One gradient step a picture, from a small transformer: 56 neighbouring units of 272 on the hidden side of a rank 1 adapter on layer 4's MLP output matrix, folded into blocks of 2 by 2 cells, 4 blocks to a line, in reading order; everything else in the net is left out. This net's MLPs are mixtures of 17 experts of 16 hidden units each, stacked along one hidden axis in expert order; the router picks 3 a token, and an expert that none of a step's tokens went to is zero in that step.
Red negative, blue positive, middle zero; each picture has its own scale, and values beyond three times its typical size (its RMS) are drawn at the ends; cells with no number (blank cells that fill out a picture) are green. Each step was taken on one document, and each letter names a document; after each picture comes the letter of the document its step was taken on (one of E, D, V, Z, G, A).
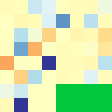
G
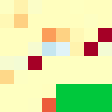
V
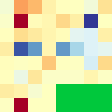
G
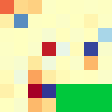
V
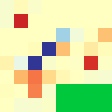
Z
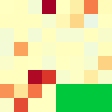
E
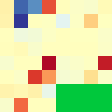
G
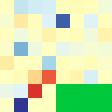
G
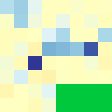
V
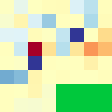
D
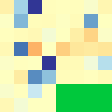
G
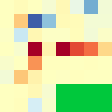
D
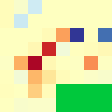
Z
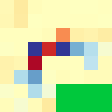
D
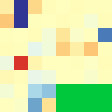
V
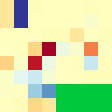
V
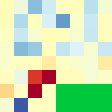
G
